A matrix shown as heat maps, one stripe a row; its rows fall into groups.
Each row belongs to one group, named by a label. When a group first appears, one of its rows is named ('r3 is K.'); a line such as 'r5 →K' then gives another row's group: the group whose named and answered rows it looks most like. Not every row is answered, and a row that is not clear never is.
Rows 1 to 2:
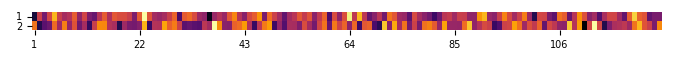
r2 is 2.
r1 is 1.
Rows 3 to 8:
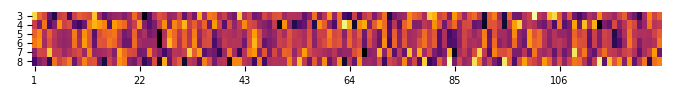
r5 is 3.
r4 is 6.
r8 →1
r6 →3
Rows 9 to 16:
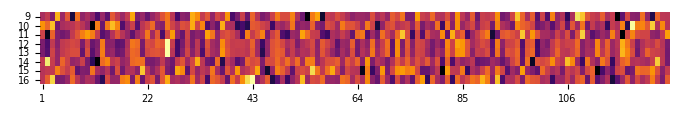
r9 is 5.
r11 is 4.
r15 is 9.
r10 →6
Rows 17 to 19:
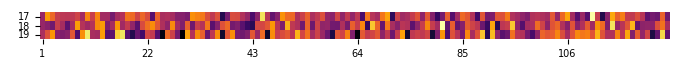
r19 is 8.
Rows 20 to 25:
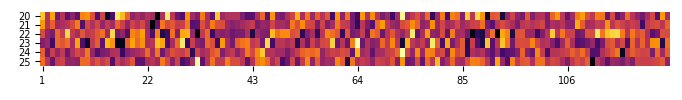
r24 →4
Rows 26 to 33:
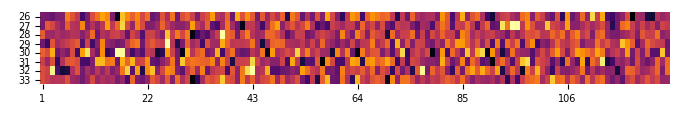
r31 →6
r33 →2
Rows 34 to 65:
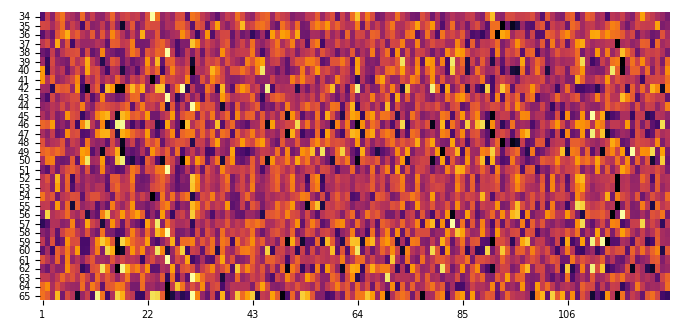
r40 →4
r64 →3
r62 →6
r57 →4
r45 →6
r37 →5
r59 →6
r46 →8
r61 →2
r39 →4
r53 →5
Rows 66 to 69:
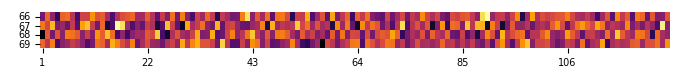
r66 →1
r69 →6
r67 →8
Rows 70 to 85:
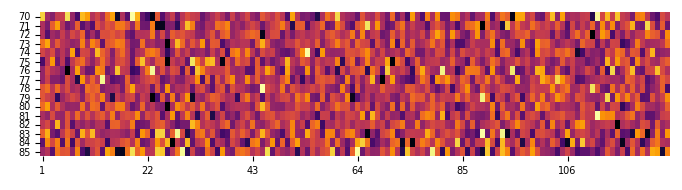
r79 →1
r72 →2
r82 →5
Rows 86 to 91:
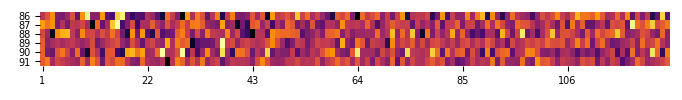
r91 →3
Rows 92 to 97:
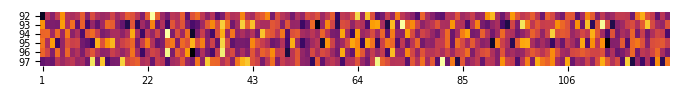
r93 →2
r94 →2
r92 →1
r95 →6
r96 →2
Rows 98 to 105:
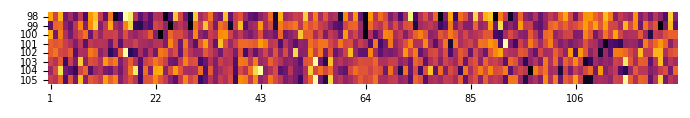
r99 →8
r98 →8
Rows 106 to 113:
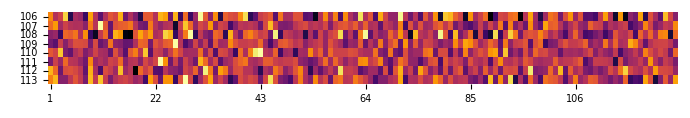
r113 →3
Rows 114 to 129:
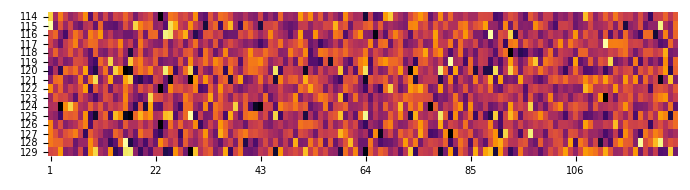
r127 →9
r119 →6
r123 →9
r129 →8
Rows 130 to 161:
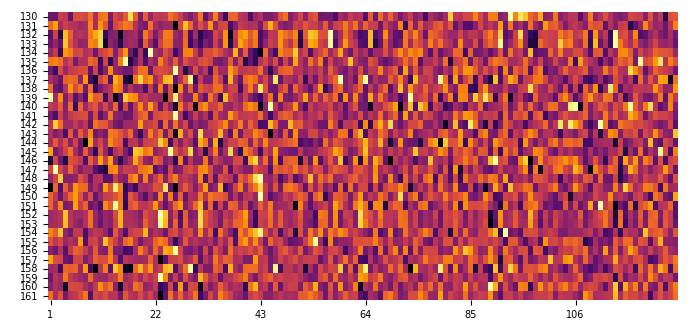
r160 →1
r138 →2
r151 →6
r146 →1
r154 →9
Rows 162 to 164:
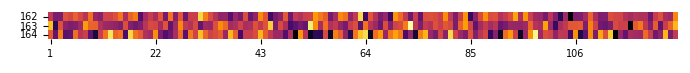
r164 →6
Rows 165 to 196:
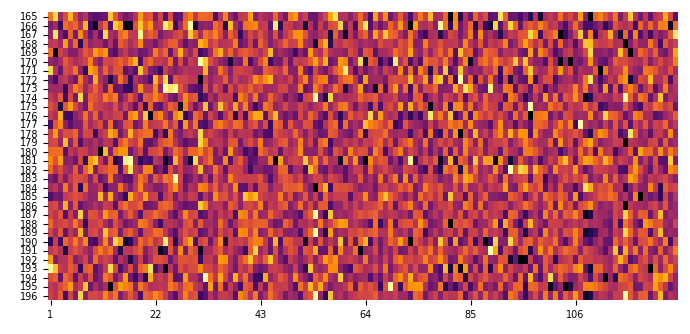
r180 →6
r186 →5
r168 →5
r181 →8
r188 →9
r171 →9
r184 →5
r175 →9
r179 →5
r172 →4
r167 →6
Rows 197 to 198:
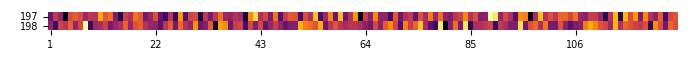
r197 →1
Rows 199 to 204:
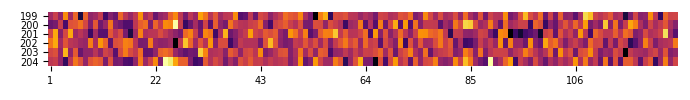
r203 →5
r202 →3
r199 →5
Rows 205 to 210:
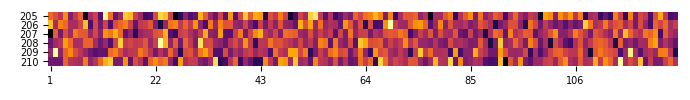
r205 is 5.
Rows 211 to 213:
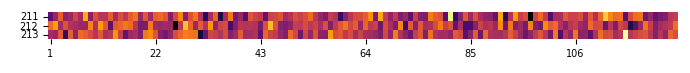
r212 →3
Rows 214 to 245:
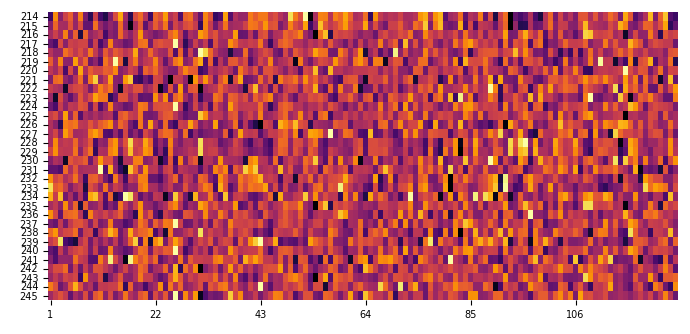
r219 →6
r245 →2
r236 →9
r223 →4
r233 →9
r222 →1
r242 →2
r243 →5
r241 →6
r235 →5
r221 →8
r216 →5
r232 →9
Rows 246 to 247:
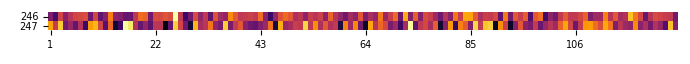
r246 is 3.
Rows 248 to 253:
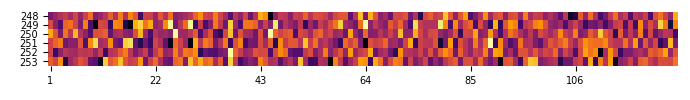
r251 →8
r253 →6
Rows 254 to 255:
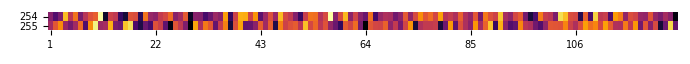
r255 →8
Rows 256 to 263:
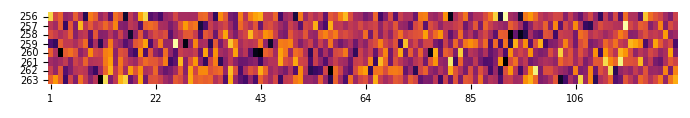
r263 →6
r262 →6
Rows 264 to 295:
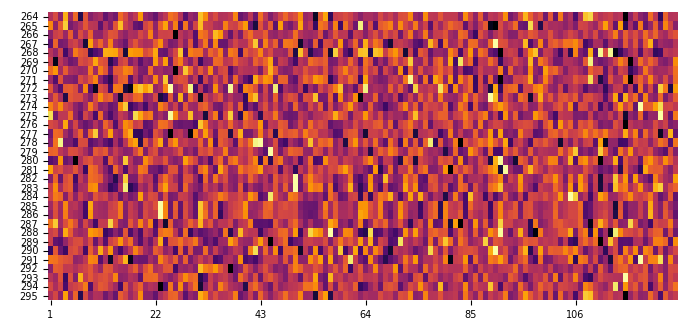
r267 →1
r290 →1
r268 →6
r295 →5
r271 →4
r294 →1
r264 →5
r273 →1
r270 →3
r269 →4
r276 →5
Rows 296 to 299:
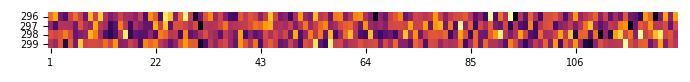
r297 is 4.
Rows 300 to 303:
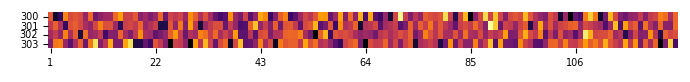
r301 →1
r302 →5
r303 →8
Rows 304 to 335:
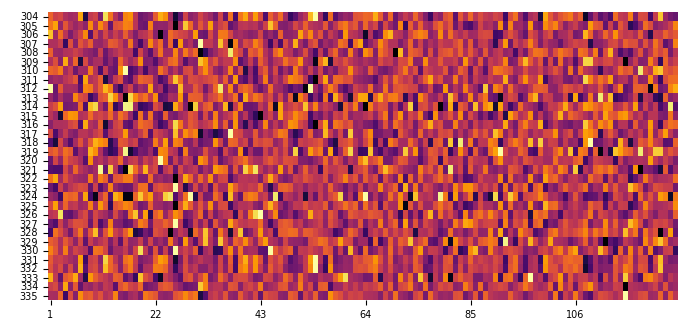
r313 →6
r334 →5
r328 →8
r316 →5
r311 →5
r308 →2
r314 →8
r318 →4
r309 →5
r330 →2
